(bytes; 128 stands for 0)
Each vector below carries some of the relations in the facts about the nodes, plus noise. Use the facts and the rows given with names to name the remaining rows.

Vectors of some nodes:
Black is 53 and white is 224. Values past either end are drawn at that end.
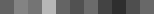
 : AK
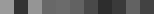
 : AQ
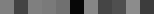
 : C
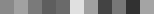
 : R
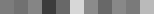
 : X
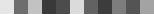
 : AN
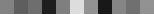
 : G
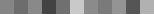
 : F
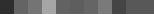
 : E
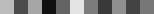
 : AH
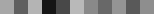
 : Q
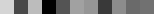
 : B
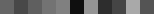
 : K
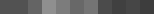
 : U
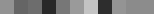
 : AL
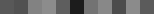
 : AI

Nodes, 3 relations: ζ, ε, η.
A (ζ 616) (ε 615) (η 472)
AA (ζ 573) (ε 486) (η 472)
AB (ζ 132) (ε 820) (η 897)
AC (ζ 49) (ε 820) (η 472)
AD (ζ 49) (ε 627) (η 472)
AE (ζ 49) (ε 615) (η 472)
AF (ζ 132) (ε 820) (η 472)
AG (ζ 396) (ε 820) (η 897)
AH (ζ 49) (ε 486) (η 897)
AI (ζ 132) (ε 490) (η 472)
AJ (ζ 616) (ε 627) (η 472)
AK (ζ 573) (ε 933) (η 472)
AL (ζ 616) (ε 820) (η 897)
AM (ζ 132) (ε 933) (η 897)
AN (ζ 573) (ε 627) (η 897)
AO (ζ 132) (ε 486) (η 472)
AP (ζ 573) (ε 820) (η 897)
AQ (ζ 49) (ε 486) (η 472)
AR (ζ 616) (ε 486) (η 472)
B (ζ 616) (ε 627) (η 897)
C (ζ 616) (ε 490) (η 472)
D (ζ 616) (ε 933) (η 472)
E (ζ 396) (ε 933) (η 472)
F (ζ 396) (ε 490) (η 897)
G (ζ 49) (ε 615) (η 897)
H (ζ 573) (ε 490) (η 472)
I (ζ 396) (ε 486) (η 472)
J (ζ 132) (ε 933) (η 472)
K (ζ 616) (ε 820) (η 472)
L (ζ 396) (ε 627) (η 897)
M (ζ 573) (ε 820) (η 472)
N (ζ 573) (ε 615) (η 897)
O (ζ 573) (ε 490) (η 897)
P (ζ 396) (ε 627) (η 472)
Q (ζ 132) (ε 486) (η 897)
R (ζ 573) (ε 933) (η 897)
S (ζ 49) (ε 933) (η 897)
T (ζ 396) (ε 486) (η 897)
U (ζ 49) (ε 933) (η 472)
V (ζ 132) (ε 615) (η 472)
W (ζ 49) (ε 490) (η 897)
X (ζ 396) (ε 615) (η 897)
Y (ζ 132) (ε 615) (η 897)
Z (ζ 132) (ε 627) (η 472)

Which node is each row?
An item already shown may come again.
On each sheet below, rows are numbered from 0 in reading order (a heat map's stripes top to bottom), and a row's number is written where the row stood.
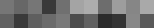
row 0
AB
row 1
AE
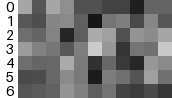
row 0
AA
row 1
AI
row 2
Y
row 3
AP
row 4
M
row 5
AF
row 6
U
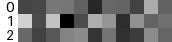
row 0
V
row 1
B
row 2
AC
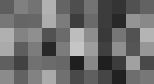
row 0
AK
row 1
M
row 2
O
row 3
W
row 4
A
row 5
H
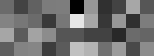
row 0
K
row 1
S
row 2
AA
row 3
AM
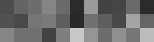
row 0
D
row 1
V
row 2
AG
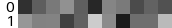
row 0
J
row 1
N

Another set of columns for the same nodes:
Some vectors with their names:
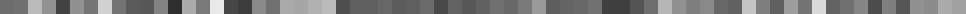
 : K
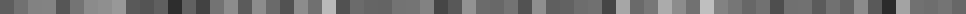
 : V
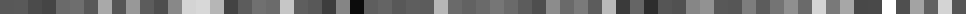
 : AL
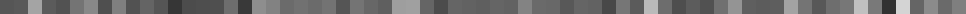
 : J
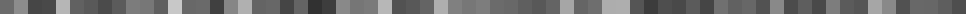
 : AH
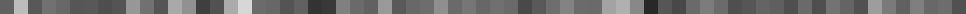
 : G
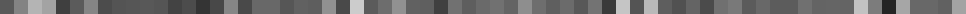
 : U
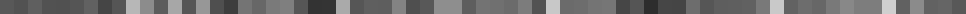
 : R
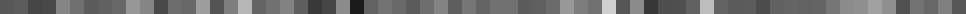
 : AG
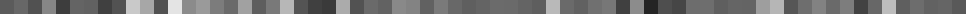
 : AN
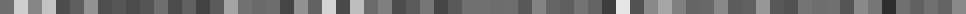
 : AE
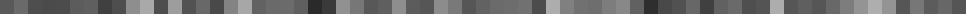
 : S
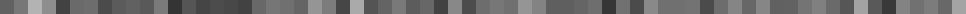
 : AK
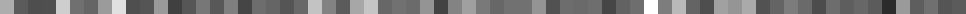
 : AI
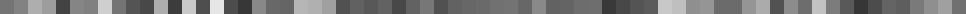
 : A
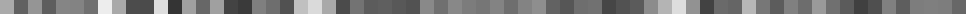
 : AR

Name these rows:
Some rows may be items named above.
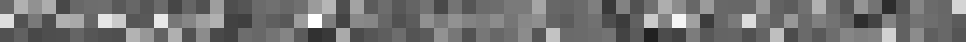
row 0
M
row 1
C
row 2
R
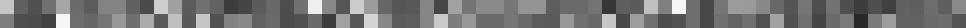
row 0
H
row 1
F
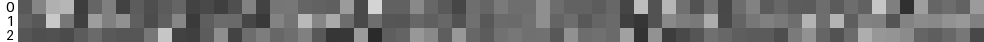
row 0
U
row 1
D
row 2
AM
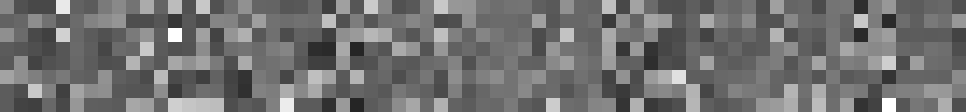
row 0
F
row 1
AF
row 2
W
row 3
AM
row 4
AP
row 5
AA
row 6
D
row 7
B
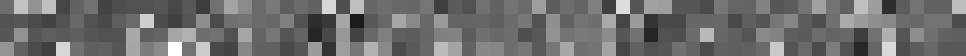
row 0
AC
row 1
AM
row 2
N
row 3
O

